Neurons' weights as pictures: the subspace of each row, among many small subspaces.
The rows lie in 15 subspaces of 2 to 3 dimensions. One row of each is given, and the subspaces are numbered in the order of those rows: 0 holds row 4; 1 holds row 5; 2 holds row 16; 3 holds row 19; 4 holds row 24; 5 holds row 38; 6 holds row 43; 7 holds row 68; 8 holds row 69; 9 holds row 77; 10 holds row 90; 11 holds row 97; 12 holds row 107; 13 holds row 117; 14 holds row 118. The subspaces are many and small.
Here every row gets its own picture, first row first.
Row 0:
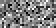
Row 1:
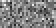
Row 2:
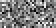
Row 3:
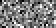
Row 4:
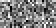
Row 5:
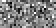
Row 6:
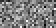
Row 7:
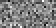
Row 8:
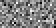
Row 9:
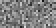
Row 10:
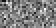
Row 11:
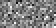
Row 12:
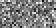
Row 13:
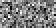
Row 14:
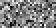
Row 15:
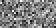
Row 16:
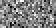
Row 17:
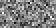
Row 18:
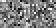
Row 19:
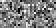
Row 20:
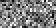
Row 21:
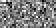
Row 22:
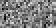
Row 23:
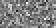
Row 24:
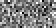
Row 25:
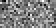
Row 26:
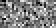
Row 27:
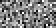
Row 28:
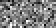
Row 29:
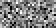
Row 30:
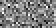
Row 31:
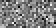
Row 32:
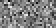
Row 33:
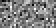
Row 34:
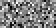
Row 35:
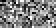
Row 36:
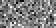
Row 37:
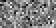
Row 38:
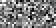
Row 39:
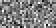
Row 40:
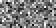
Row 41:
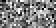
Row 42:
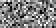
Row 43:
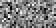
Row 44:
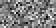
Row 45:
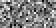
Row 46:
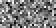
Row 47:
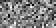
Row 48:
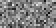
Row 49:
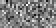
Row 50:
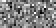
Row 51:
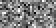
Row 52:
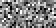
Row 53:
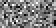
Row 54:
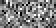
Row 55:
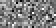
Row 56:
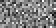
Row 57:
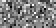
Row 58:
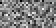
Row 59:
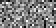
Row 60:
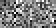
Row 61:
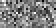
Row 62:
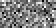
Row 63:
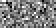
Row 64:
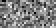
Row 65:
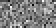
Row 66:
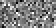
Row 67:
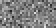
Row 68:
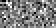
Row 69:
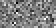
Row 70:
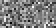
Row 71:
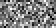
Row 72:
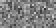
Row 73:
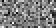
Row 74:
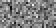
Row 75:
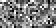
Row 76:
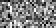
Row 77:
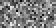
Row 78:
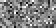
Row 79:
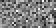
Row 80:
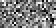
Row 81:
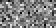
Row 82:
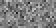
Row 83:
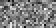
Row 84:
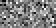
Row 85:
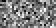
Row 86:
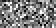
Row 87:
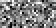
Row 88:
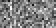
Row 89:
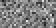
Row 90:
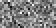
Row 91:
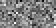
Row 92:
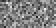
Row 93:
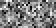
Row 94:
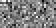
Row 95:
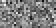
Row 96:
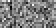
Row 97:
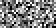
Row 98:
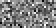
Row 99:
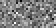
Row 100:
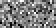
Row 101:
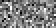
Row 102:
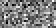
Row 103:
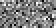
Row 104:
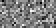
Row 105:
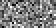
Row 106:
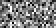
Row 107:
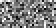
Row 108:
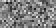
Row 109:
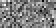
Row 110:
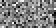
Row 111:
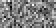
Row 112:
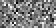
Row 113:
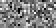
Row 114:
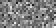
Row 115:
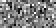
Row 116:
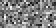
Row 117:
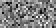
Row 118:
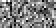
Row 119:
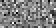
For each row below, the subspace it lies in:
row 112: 8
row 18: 3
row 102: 4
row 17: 13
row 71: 13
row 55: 5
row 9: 4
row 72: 1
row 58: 3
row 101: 6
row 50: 1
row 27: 4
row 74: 14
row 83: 9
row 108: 13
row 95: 11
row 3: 4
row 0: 0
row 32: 10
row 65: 0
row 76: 0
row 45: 8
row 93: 3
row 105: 10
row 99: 11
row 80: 8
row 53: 4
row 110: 4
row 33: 6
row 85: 5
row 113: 3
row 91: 11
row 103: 9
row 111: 14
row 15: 3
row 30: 13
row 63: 7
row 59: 12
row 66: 9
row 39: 4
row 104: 0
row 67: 10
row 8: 0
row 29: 6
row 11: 11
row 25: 13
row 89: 8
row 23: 0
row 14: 9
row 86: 13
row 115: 1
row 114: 11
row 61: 11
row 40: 12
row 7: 2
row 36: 2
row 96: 14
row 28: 9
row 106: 0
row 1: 14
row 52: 6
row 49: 3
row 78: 5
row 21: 7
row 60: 6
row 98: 2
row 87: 9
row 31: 12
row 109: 14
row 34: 8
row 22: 10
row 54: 3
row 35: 5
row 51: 3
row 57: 1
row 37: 5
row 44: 13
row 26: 5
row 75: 5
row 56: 4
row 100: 2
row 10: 7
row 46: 12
